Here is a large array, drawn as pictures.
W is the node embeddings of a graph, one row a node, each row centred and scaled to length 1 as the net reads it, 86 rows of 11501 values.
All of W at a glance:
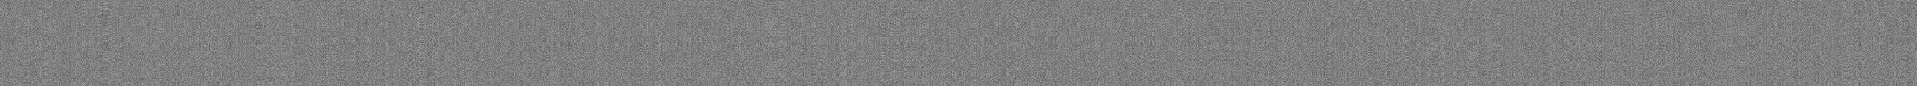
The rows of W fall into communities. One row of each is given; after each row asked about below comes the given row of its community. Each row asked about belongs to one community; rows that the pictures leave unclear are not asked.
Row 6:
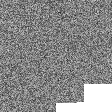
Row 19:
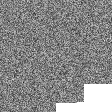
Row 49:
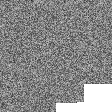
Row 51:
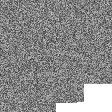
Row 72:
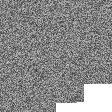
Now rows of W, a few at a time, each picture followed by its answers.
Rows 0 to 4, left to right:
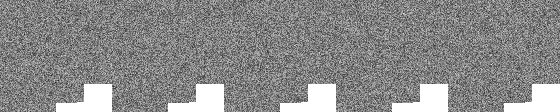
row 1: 49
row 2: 51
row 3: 6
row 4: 51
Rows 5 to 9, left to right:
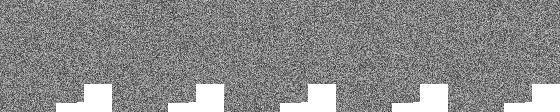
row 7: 19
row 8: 51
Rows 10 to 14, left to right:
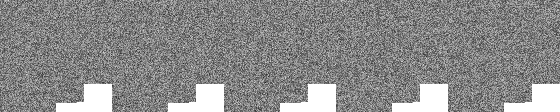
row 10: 72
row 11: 49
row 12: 19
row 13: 6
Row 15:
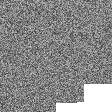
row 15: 49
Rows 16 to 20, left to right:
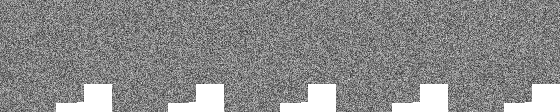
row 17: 72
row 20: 72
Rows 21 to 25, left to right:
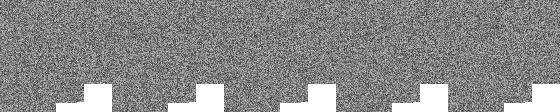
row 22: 19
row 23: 72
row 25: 19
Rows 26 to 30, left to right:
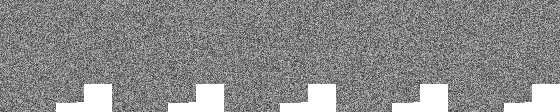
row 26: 72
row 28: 51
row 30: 72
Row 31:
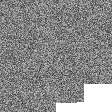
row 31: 49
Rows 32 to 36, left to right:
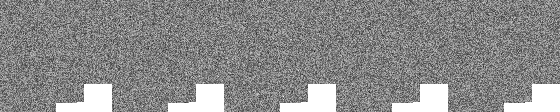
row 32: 51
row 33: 6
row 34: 51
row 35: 19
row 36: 49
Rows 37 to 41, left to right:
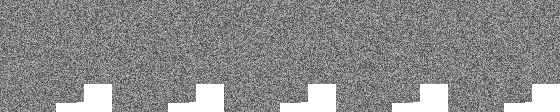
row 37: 72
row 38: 51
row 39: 72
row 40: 51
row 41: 51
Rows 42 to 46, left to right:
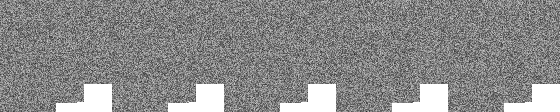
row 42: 19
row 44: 19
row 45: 49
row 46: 49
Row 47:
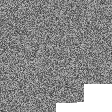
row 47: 72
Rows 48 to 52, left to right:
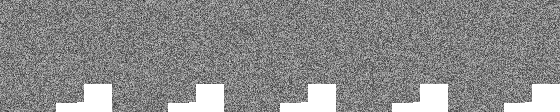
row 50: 19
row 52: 72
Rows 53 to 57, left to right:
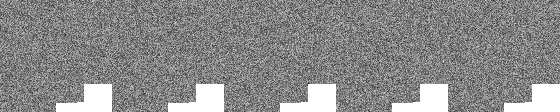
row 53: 6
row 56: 51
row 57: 72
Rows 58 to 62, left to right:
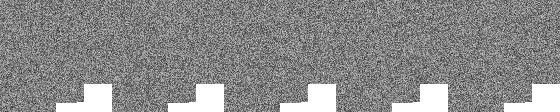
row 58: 6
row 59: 51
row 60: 51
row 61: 72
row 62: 19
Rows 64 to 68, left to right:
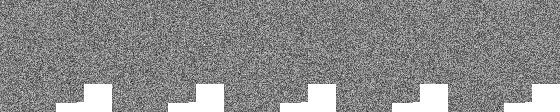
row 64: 51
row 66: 19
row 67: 72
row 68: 49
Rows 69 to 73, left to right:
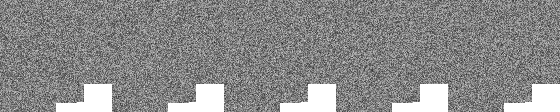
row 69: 6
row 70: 72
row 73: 49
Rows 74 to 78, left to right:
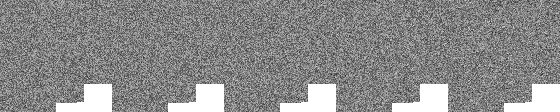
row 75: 49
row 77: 51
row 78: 6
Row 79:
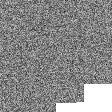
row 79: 6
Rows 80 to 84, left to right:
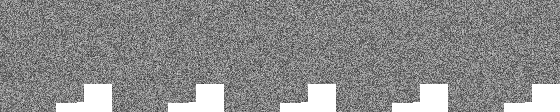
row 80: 6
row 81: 72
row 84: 19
